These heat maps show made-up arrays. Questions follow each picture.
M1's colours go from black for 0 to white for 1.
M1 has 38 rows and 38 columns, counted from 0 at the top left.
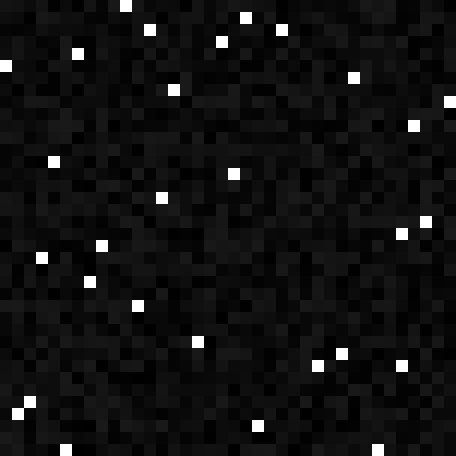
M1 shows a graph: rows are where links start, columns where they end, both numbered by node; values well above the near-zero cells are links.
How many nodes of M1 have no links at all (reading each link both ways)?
8
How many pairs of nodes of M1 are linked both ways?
0
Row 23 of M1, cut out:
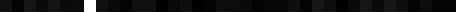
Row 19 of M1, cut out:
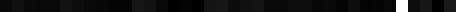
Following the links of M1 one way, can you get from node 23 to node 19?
yes
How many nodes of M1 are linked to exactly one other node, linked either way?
5
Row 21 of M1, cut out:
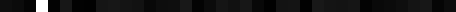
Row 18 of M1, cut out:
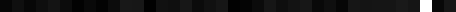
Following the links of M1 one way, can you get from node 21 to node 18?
yes
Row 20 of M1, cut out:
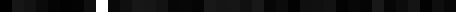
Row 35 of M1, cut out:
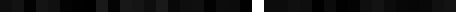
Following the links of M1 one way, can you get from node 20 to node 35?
no
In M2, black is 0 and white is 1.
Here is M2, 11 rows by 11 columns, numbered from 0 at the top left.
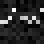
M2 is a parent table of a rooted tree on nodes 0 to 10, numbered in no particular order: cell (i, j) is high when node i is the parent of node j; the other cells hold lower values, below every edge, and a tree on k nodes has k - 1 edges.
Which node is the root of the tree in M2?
4
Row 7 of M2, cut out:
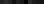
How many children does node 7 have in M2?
0
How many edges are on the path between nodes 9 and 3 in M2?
4
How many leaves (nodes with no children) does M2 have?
8
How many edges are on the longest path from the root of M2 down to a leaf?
2
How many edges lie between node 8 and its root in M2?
1
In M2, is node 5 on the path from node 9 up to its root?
yes
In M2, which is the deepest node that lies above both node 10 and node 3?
2
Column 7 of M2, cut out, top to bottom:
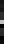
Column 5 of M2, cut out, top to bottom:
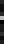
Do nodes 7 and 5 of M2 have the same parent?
no
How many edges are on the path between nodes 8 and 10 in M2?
3
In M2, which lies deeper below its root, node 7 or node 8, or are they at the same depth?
node 7
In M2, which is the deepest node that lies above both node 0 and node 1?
5
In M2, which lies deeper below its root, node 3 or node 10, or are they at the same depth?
the same depth
